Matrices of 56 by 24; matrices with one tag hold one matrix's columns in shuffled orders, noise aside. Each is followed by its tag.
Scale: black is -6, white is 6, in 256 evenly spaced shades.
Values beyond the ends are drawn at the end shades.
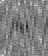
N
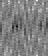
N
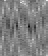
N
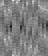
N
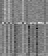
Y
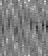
N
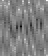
N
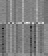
Y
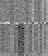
Y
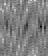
N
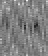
N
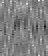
N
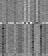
Y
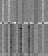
Y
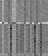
Y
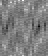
N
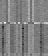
Y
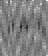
N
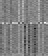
Y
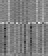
Y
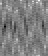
N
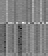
Y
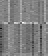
Y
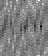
N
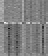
Y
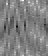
N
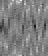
N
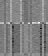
Y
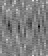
N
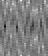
N
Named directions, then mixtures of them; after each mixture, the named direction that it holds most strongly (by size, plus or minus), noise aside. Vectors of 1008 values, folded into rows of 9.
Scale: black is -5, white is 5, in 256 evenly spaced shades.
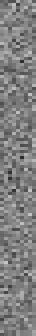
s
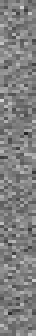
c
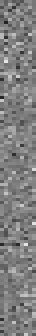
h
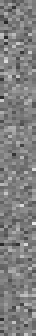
h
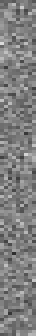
c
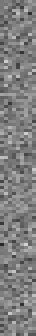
c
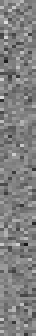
h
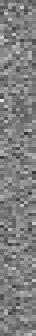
c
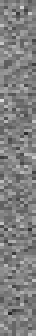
c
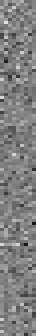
h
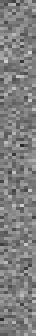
s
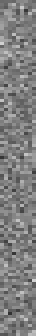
c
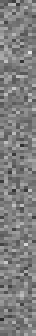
s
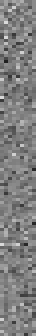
h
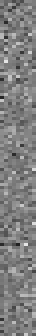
h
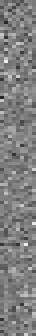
h
